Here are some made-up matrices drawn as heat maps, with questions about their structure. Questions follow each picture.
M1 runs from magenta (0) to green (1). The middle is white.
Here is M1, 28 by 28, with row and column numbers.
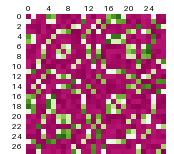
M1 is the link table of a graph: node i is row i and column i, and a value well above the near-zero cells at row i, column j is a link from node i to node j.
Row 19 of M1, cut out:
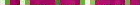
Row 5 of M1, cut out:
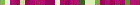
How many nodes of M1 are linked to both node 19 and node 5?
8
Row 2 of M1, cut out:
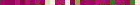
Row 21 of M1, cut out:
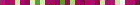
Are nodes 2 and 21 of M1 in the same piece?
no
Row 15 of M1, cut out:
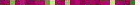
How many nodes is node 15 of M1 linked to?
7
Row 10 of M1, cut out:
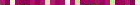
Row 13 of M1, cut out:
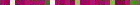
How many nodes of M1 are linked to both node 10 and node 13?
5
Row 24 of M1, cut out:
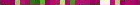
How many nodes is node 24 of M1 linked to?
9
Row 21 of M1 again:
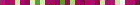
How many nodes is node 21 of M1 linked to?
9
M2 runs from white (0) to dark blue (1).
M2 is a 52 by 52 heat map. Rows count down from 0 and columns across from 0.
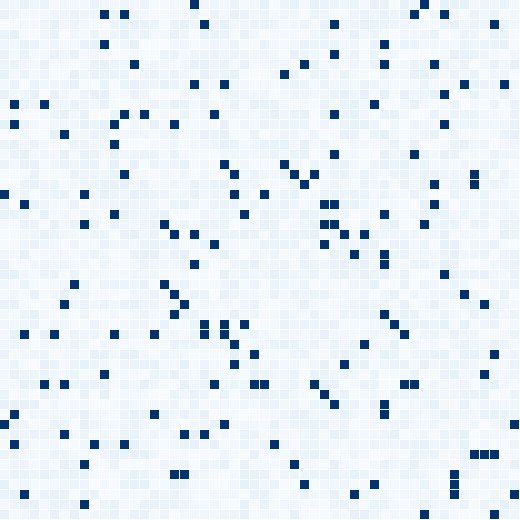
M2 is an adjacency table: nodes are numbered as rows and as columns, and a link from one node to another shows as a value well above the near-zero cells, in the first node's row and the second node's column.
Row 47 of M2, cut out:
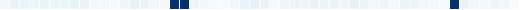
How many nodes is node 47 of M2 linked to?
3
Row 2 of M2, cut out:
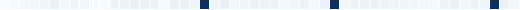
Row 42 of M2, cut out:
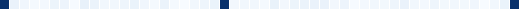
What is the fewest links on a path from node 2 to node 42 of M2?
3
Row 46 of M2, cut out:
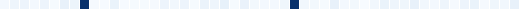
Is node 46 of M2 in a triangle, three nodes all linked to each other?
no
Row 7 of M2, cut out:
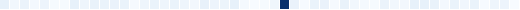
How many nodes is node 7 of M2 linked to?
1
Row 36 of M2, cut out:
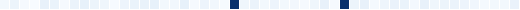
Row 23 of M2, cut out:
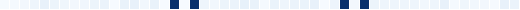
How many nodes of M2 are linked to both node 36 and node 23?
1
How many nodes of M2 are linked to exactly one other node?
8
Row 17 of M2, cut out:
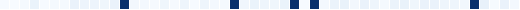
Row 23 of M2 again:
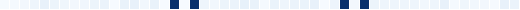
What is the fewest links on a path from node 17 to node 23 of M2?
1
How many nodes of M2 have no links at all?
1
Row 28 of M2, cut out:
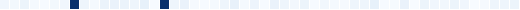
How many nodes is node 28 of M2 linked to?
2
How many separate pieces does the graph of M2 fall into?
2
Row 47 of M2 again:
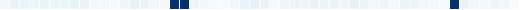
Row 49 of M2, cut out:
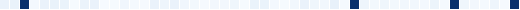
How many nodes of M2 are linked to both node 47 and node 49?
1
